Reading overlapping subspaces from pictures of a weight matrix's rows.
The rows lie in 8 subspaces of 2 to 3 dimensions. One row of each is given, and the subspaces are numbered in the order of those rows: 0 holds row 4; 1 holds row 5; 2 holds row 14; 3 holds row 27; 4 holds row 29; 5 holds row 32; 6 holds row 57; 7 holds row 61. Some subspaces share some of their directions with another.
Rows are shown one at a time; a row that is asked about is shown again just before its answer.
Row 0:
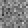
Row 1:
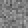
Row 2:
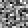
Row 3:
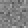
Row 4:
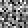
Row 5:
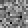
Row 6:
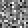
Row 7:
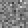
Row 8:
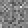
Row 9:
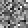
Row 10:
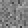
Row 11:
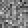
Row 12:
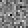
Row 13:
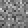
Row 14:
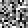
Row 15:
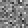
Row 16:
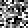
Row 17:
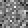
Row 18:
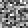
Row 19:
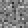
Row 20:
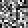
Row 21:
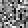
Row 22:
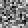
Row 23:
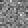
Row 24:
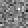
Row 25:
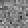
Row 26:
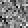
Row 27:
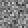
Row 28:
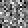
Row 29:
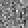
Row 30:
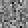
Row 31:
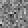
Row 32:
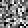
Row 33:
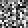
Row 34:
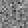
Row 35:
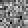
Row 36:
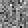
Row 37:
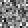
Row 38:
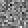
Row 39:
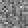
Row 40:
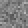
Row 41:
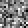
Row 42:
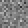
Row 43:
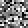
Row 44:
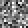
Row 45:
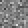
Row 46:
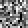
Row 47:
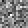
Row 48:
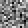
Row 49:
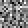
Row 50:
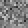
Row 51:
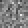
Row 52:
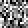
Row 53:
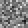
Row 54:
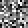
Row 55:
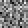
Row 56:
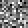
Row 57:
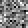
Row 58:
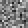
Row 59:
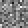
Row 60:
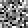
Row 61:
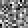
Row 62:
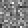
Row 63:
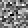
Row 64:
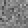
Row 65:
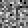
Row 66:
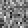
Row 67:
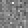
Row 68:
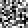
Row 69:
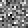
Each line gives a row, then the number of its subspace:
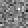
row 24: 5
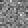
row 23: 5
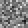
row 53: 2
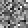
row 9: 2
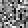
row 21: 2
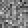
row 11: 6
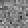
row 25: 1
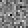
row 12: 7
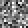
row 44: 3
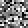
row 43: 5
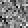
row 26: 6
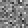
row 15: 6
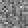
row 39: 6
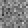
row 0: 4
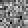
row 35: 1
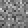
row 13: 0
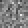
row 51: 5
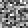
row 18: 3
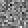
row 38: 5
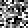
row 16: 5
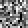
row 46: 1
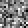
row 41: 5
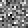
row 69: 7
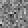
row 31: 7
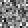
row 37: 6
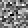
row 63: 3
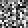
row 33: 4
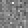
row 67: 7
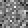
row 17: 6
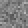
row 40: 7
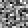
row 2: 3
